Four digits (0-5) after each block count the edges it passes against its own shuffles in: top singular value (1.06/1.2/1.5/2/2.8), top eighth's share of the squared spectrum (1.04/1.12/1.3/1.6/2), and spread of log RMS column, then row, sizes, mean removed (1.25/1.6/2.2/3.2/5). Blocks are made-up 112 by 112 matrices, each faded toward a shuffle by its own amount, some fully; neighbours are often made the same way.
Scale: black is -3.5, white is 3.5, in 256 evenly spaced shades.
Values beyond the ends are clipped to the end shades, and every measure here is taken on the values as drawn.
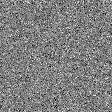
0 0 0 0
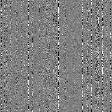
3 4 4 0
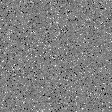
0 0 0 0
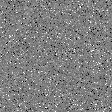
0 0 0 0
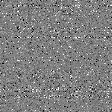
2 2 1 2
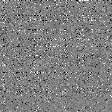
2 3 2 3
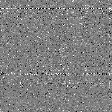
3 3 2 3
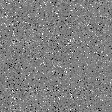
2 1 1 1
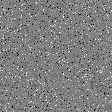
0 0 0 0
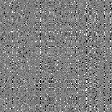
5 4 3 2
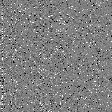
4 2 2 0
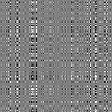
5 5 5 4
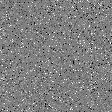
2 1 0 0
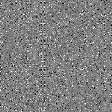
4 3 2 1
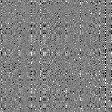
5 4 3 2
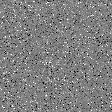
2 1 0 0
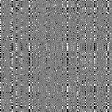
5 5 4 3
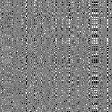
5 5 4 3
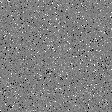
0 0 0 0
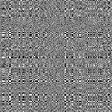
5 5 4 4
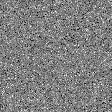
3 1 0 0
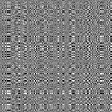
5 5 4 4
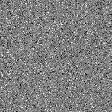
3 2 0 0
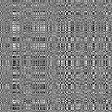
5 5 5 4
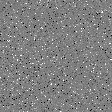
0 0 0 0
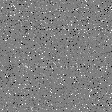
3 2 0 1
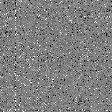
4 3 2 2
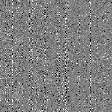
4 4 4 1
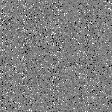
3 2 2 0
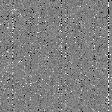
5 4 3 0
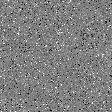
1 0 0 0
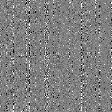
4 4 4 1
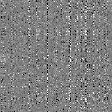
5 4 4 2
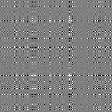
5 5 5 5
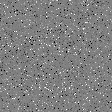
0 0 0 0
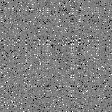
4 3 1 2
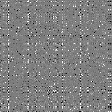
5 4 3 3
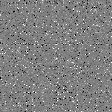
4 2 1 1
